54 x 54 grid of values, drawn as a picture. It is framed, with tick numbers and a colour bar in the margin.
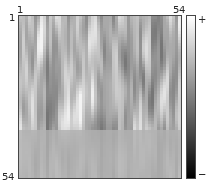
Average level on the scale: 70%. Seam: horizontal, 70% of the way down, the bottom part calmer. Grain: streaks running down.
